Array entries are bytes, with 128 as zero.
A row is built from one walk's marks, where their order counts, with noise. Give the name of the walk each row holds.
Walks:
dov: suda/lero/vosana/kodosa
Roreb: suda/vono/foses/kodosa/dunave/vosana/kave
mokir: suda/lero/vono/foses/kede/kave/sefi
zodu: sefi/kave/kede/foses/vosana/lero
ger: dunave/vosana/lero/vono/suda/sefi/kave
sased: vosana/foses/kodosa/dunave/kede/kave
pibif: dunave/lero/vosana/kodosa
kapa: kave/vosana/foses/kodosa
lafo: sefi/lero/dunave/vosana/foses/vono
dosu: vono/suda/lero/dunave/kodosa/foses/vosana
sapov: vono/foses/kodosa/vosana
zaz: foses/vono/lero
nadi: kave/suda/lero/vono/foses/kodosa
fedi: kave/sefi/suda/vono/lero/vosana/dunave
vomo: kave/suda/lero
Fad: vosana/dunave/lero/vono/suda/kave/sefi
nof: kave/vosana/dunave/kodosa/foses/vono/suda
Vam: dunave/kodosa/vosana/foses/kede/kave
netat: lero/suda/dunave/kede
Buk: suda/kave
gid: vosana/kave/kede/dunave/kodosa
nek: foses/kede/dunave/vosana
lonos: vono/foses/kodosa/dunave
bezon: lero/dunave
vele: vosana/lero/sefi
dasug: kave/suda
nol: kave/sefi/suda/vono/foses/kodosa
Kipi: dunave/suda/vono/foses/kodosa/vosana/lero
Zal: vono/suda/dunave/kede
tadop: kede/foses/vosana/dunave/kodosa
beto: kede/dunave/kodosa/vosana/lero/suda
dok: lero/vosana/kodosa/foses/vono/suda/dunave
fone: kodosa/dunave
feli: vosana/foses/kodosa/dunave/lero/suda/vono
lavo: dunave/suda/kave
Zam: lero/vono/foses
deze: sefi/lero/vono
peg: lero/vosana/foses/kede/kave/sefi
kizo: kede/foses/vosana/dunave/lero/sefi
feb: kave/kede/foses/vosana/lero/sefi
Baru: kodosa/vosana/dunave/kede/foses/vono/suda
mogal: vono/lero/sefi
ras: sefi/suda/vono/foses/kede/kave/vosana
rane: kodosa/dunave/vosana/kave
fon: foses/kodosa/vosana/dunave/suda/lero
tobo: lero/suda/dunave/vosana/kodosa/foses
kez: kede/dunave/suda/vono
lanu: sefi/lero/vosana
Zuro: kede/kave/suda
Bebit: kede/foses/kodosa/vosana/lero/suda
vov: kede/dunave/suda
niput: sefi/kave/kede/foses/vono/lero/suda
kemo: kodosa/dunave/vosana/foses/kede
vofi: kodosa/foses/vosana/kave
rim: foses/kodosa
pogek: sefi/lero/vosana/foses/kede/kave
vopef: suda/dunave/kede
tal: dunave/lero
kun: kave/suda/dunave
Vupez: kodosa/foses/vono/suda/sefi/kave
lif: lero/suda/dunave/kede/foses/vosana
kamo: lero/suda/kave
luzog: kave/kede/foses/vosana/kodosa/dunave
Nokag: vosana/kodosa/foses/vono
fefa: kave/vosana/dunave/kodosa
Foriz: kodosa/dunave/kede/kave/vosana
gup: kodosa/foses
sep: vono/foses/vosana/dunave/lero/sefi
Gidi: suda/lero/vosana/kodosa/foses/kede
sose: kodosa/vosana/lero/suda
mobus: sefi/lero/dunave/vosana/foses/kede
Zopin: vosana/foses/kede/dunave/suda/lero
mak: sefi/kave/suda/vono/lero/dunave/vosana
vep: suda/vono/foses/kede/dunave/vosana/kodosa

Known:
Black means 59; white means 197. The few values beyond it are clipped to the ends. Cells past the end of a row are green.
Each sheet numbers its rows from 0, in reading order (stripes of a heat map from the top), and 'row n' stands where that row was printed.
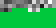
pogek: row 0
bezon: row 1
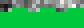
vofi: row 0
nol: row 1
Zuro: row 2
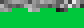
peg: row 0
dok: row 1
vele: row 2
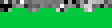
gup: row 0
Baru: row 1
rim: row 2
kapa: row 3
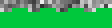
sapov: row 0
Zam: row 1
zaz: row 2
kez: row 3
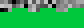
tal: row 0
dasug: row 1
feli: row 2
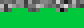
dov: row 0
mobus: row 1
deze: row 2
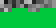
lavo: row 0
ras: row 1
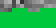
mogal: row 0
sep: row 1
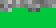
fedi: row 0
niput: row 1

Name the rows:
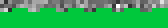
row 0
Zal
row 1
nof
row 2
vep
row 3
zodu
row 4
Nokag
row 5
Zopin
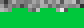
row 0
tobo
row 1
Bebit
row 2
kun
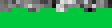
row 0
mokir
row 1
pibif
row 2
fefa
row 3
lanu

